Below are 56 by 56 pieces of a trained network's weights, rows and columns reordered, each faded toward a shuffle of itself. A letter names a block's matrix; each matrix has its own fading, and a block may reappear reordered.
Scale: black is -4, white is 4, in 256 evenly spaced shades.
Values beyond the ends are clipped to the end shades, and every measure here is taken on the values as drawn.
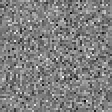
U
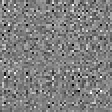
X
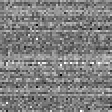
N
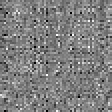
X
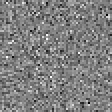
U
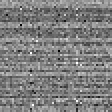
N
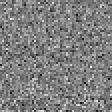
U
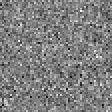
U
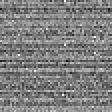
N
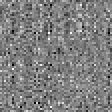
X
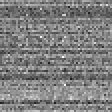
N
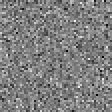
U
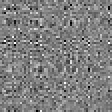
X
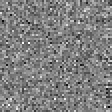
U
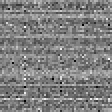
N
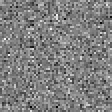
U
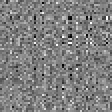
X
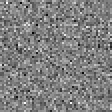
U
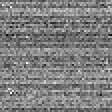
N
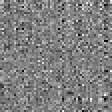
X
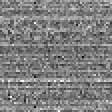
N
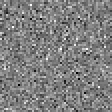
U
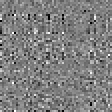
X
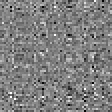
X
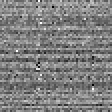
N
